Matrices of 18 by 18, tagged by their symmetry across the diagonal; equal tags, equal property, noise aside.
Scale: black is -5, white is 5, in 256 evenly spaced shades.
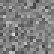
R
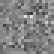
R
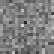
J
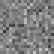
J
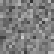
R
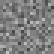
J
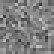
J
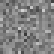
R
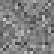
J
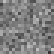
J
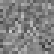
R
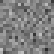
R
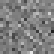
J
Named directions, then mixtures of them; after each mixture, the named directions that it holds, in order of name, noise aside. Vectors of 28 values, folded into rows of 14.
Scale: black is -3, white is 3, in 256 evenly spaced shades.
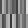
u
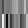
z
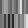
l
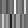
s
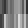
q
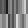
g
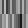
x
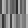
u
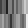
g, u, z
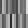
u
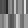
g, q, s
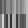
u, z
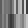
l, q, s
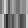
l, q, z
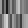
q, x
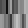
g, u, z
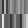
l, x, z
